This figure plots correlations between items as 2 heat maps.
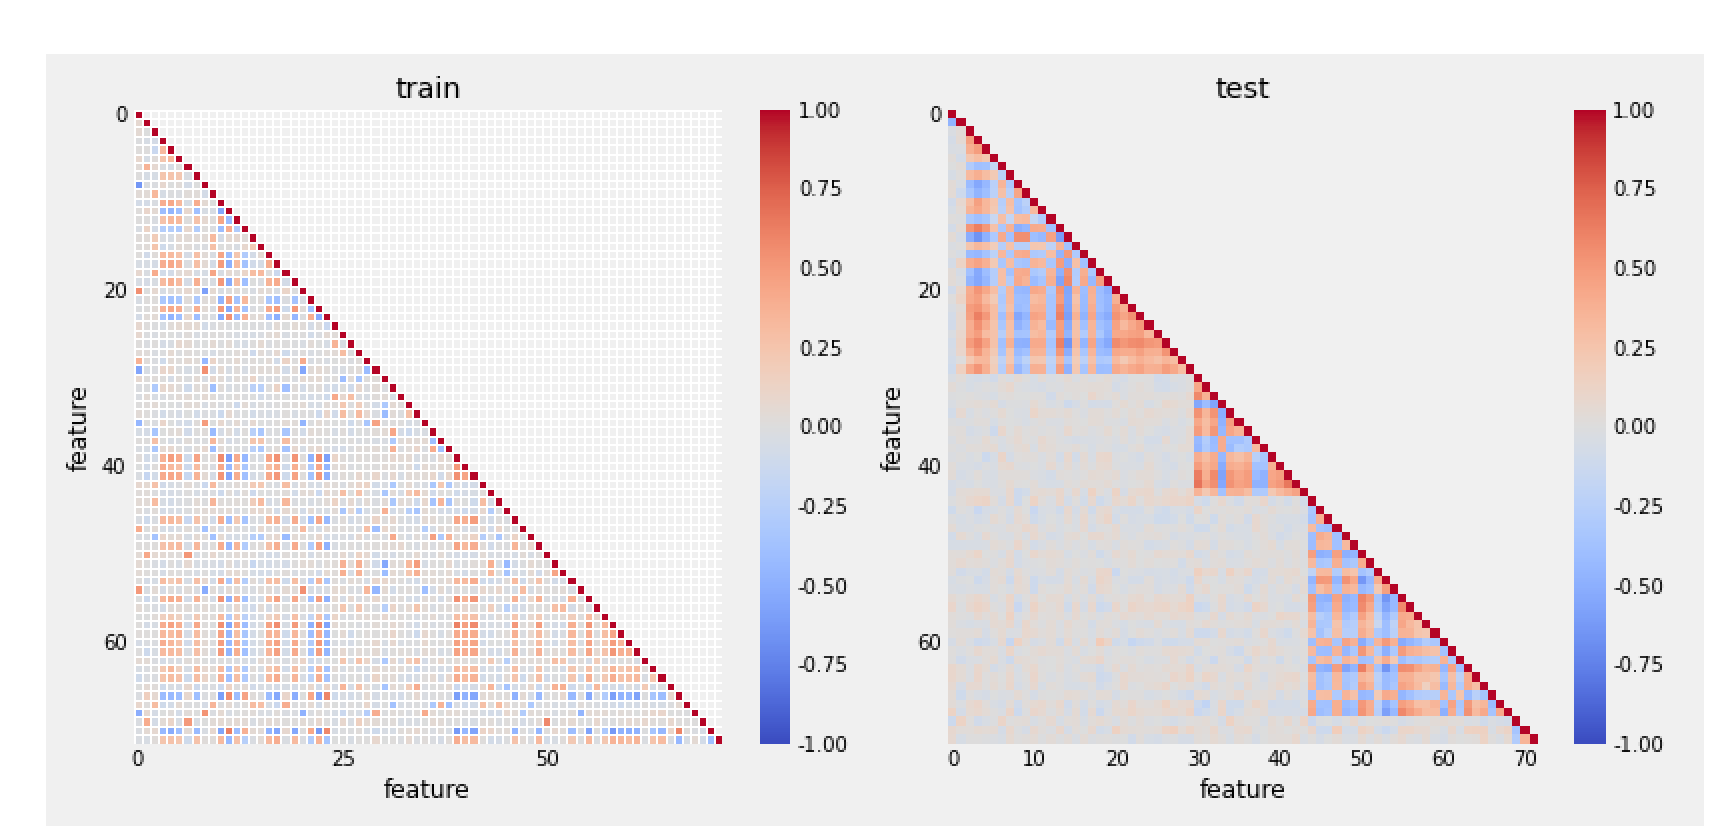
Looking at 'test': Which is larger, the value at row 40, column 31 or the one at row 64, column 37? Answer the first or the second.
the first
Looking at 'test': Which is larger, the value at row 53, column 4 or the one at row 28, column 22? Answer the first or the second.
the second
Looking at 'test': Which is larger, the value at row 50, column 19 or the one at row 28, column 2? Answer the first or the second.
the second
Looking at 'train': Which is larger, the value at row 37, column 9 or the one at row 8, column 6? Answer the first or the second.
the first
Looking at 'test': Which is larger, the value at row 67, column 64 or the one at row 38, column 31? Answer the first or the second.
the first
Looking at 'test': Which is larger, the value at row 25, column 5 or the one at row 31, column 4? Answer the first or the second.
the first
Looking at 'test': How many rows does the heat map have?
72
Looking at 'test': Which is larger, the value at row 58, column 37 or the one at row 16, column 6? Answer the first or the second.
the second
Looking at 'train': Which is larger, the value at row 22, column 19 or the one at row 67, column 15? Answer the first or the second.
the first
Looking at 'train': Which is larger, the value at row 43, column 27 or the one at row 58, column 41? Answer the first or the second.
the second
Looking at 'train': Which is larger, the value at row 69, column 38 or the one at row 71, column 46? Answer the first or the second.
the second
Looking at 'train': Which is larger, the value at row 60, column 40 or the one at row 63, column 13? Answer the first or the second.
the first
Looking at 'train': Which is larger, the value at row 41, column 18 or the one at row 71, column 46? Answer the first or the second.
the second
